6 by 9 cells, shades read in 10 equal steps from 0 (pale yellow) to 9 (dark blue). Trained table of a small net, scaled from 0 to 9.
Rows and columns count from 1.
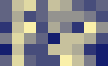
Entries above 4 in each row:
5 5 4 4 5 6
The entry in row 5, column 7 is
3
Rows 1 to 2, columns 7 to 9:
6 7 6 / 4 5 7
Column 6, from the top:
3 4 5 2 2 0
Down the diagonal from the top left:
6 3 0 6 2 0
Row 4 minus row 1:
-1 -1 3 0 7 -1 -4 -4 1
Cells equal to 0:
3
